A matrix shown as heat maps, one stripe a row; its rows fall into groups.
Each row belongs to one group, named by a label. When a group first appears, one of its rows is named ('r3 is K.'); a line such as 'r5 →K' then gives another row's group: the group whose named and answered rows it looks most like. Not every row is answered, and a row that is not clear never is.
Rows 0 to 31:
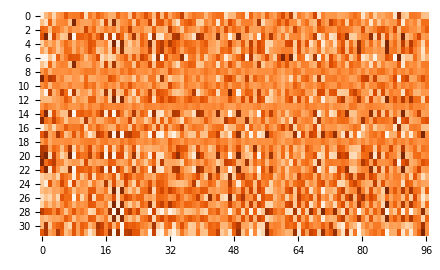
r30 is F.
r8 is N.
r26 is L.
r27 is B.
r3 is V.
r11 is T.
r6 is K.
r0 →K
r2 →N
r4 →B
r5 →B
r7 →T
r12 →B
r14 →V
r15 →N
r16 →K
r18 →N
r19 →V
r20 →V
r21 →N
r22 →V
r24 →T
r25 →B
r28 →F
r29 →B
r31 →F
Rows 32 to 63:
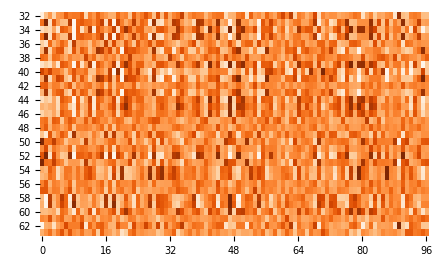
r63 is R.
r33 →V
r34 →L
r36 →T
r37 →F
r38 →N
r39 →L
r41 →F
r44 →L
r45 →L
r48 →V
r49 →T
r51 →V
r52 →V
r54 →B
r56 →V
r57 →V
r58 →T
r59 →T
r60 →L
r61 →R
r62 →K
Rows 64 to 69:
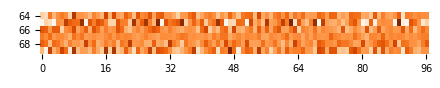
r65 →K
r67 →R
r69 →T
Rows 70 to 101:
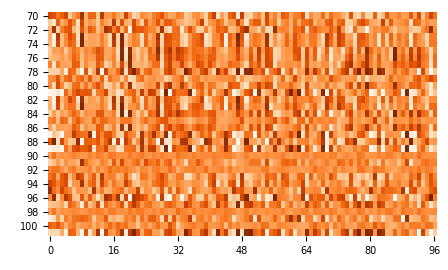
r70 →R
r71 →T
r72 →F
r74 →T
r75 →B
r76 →B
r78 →L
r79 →R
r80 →B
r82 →T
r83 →T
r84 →B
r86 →B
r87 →K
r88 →V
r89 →K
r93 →R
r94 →R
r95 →N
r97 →L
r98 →N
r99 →K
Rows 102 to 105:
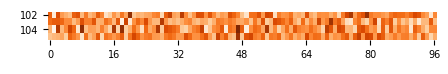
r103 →F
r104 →T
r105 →L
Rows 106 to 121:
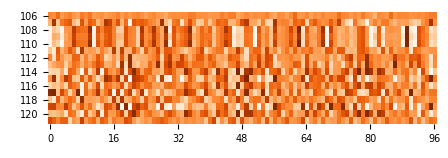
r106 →R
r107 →F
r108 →K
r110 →K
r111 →T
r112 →B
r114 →L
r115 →F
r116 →L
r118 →T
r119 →F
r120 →L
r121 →R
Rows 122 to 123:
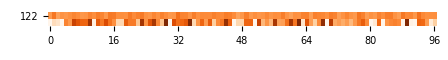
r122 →N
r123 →K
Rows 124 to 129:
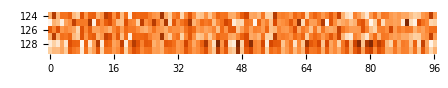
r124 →F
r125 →K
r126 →R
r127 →F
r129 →L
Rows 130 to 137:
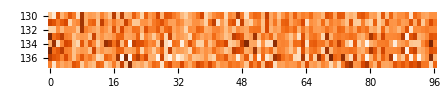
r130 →T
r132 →T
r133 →N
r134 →F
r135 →N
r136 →F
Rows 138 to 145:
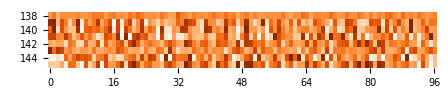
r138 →N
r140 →V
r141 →F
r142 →L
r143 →N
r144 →K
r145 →L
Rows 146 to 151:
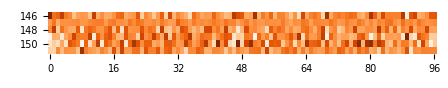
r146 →N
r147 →N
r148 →V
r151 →T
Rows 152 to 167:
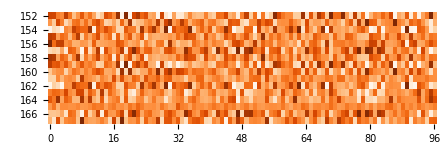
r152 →F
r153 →B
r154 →K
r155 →V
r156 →N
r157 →L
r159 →F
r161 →T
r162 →K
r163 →R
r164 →R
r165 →N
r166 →L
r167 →T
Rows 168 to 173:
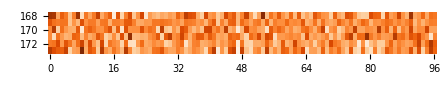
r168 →V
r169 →R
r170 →V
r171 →B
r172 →R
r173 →R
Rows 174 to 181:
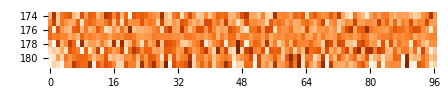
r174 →F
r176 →B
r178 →T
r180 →K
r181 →K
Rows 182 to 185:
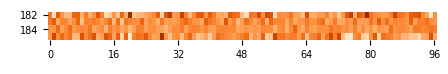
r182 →B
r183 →V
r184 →R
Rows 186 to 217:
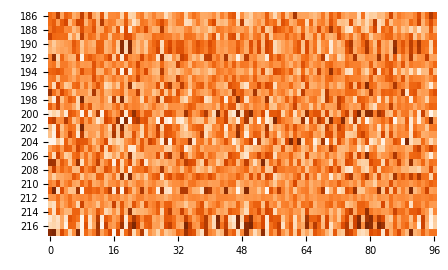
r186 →R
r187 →R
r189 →R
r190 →B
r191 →B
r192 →V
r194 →F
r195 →N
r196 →B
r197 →N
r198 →T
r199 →R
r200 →L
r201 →F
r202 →T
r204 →K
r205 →R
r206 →B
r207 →V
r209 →B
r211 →V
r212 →R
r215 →L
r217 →V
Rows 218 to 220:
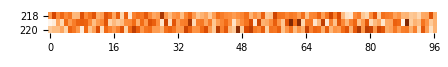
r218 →F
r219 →K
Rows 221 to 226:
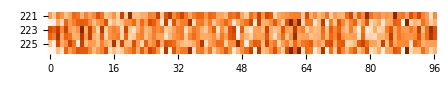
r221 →B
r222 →K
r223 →R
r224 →R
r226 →K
